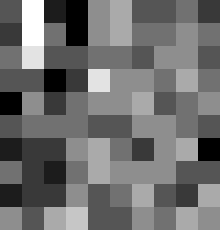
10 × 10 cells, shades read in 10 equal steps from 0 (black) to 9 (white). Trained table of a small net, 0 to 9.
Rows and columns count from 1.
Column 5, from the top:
5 5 4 8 5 3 6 6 3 3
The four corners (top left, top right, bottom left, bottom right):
3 2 5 5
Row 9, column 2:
2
